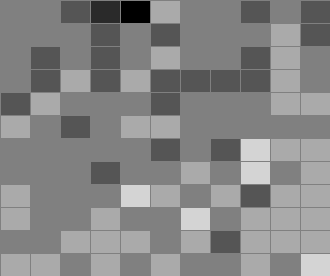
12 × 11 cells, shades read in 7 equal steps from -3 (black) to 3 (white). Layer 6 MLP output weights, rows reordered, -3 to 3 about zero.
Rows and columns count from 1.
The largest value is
2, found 5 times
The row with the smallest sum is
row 1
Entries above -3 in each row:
10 11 11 11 11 11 11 11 11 11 11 11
